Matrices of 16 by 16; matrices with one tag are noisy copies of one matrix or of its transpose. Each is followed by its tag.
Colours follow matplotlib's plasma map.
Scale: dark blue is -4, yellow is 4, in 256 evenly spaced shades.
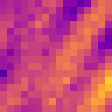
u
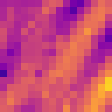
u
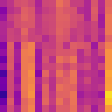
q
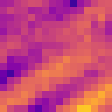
u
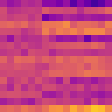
q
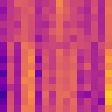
q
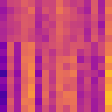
q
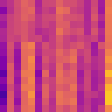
q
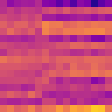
q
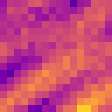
u
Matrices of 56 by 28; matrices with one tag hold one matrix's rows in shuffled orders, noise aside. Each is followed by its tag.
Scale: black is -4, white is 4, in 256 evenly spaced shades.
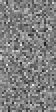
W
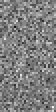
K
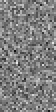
K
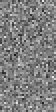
K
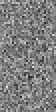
W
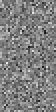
W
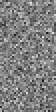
K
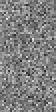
W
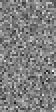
K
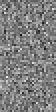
W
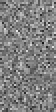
K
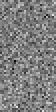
K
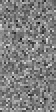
W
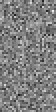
K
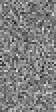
K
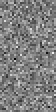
K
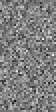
K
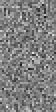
W
